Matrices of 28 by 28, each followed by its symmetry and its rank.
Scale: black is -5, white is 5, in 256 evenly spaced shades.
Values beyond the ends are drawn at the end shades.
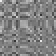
symmetric, rank three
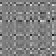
neither, rank two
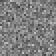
neither, full rank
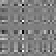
neither, rank two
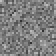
symmetric, full rank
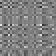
neither, rank two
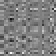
neither, rank three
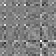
symmetric, rank three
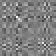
symmetric, rank three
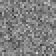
neither, full rank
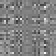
neither, rank three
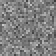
neither, full rank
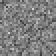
symmetric, full rank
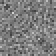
symmetric, full rank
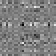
neither, rank three
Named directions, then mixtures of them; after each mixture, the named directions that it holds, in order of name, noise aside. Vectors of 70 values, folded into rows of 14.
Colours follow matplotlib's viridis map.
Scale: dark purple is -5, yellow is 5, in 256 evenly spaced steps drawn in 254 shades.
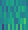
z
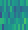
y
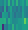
y, z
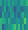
y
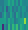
y, z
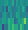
y, z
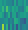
y, z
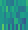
z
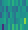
y, z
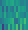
z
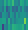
y, z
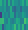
y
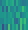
z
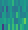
y, z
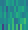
z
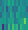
y, z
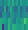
y, z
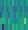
y, z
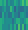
y, z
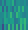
z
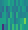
y, z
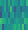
y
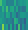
z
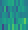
y, z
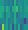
y, z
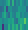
y, z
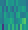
z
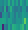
y, z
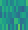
y, z
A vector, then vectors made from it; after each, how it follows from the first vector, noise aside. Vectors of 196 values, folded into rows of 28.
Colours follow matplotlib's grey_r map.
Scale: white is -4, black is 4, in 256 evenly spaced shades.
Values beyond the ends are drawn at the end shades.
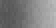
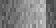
wrapped around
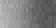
reversed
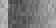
wrapped around
